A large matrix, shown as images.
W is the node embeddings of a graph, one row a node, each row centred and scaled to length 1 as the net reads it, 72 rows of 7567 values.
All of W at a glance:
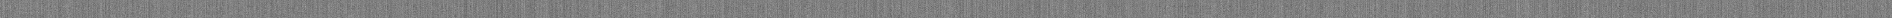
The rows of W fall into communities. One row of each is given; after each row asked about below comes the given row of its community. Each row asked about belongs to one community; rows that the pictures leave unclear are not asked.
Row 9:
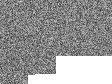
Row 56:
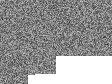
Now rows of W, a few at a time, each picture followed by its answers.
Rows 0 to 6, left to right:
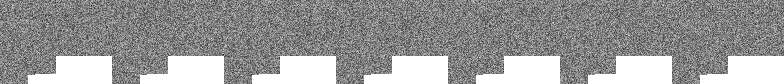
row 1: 56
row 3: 56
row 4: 56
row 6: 9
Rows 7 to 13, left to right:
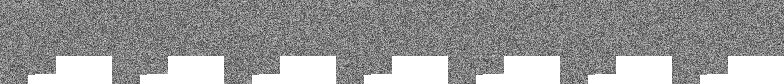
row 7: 56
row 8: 56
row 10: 56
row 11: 56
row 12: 9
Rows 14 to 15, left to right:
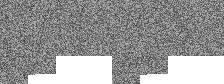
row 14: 9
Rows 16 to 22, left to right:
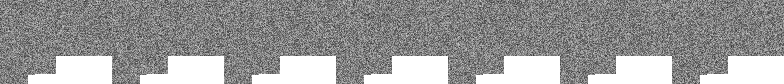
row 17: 56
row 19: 56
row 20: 56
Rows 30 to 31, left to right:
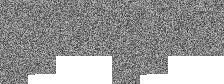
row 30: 9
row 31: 56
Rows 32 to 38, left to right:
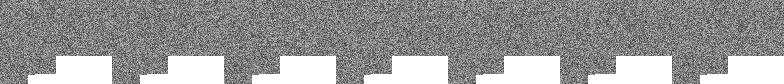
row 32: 56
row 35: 9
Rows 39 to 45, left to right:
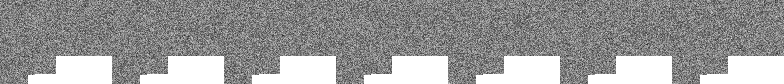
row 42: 9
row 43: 56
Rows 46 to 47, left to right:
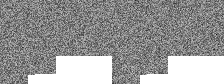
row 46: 56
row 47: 9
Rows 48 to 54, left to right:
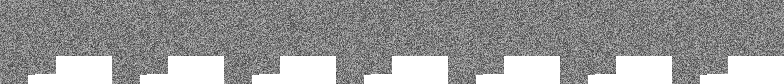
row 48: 56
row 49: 56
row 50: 56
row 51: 9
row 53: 9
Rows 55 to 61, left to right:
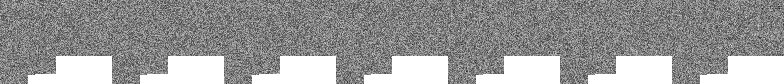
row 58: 9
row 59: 9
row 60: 9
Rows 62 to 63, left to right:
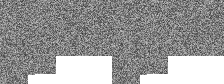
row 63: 9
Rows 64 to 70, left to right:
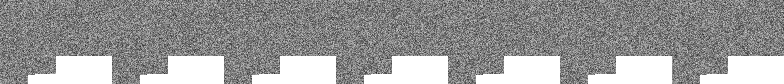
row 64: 56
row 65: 9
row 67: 9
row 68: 56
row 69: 9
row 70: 56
